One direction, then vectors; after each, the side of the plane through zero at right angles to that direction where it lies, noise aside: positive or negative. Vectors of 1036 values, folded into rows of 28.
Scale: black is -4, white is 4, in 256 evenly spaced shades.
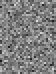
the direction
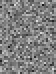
positive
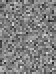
positive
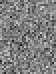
positive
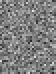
negative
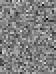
positive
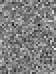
negative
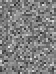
negative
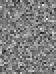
negative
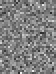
negative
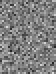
positive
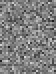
positive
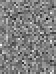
positive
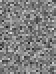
negative
